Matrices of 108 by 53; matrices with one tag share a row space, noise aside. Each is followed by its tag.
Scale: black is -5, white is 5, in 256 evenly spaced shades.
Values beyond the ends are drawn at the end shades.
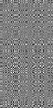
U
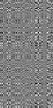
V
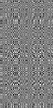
U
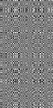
U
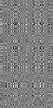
U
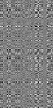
V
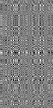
U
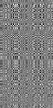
U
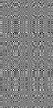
U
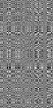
V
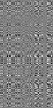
V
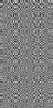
U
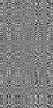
V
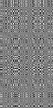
U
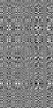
V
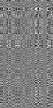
V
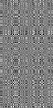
U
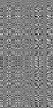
V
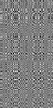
U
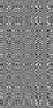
V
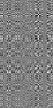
V
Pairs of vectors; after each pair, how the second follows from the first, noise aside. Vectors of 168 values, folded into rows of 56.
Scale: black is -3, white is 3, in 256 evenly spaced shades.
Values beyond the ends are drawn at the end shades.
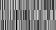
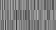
shrunk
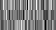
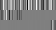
partly zeroed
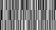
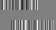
partly zeroed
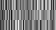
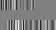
partly zeroed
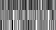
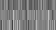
shrunk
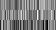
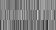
shrunk
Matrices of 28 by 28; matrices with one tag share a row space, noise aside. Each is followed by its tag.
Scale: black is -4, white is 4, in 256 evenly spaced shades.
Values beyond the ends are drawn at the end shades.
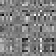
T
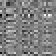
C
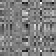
T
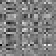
C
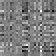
T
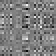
T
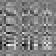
C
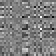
T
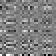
C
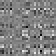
T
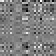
T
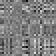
T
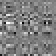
C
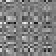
C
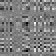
T
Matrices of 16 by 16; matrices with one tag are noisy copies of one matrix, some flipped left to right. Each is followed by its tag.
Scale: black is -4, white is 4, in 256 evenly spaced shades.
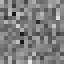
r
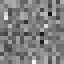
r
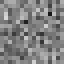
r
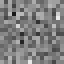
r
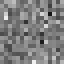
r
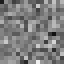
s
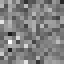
s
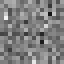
r
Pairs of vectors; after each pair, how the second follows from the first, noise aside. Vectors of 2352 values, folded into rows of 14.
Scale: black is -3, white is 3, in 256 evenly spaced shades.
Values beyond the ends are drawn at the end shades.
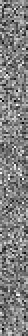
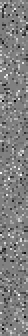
partly zeroed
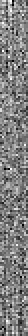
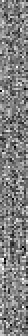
wrapped around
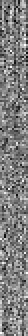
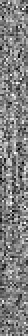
wrapped around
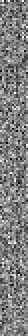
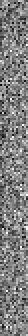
wrapped around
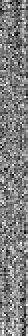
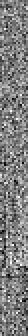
wrapped around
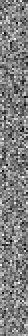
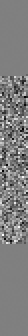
partly zeroed
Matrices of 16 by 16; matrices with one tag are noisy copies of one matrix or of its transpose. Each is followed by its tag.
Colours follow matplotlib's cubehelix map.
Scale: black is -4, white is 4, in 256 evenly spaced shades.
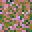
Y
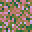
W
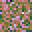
Y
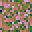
Y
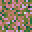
W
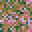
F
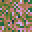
F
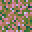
W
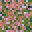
W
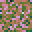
Y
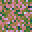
W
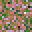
W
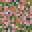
W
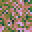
F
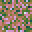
W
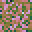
Y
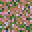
W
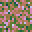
W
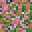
Y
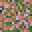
Y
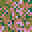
F
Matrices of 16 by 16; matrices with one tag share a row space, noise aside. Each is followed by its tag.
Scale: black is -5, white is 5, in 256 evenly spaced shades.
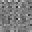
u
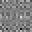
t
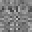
u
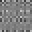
t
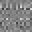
t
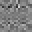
u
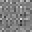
t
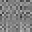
t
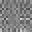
t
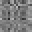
u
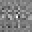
u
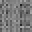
t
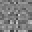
u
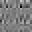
t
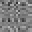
u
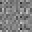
t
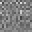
t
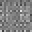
t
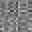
u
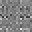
t
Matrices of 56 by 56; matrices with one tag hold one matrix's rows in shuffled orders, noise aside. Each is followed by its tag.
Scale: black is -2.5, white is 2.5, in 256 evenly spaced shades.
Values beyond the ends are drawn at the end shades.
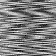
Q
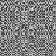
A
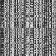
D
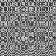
A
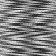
Q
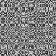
A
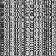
D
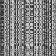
D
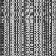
D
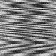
Q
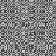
A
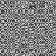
A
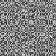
A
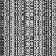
D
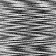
Q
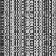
D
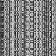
D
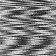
Q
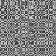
A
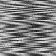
Q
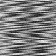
Q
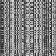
D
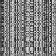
D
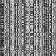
D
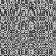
A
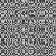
A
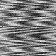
Q
